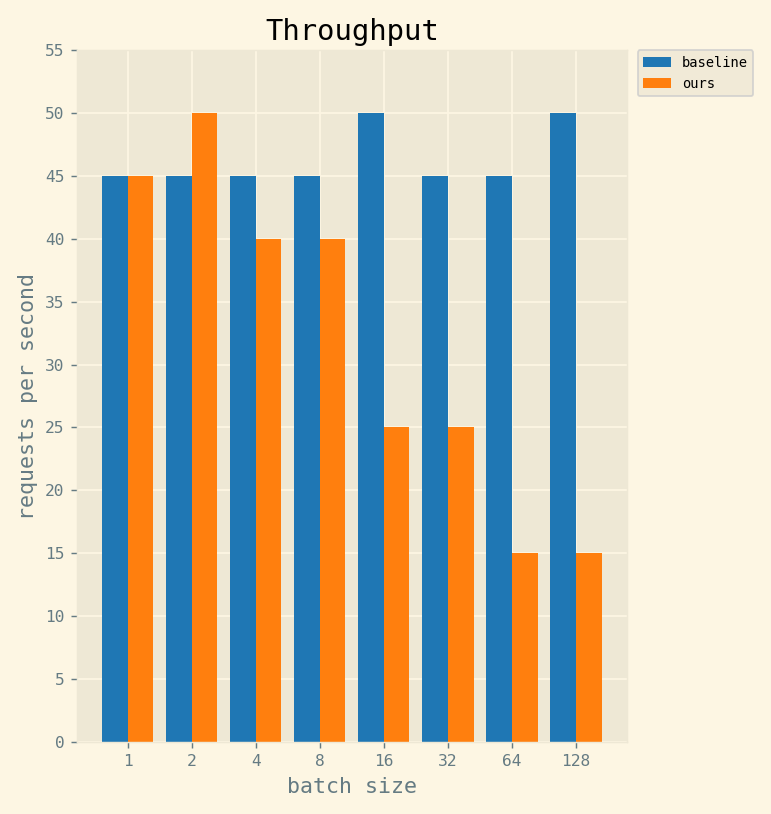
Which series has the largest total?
baseline
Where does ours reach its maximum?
2
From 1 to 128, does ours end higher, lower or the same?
lower
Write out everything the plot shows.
Title: Throughput
x-axis: batch size, ticks 1 2 4 8 16 32 64 128
y-axis: requests per second, ticks 0 5 10 15 20 25 30 35 40 45 50 55
Legend: baseline, ours
Values:
baseline: 45 45 45 45 50 45 45 50
ours: 45 50 40 40 25 25 15 15
